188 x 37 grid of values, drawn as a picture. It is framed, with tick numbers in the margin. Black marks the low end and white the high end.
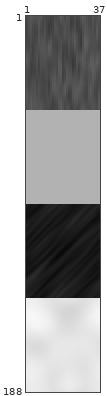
It is made of 4 by 1 panels. Panel 1,1: low, streaked downward, faint in contrast. Panel 2,1: high, flat. Panel 3,1: very low, slanting up to the right, faint in contrast. Panel 4,1: very high, smooth, faint in contrast.
